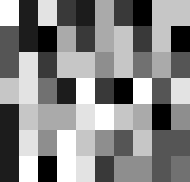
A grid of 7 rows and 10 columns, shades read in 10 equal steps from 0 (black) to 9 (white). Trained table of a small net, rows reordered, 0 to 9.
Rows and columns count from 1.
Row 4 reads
7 8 4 1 9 2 0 9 3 8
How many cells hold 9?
7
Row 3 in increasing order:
2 3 3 4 5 6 7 7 7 8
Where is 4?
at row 3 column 8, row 4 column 3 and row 7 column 10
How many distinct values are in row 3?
7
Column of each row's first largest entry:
1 7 2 5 6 4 2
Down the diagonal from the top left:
9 1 2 1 8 5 5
